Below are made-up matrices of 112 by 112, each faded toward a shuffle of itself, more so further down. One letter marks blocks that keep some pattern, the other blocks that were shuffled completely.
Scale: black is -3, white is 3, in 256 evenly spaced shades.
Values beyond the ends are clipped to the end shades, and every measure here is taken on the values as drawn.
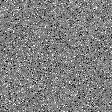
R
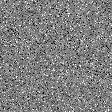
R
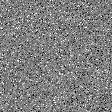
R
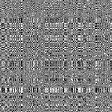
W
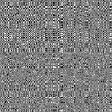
W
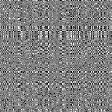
W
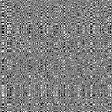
W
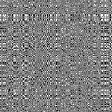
W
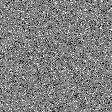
R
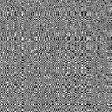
W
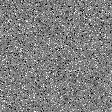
R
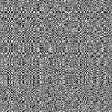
W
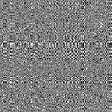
W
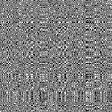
W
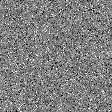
R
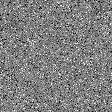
R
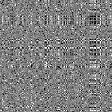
W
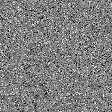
R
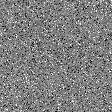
R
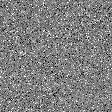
R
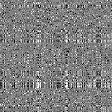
W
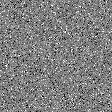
R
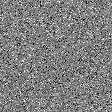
R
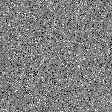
R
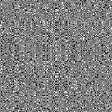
W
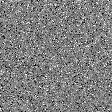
R
